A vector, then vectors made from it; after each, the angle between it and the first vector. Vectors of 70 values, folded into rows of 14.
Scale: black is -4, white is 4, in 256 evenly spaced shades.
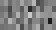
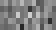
nearly parallel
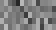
partly aligned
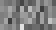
partly opposed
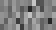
nearly parallel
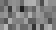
partly aligned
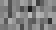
nearly parallel
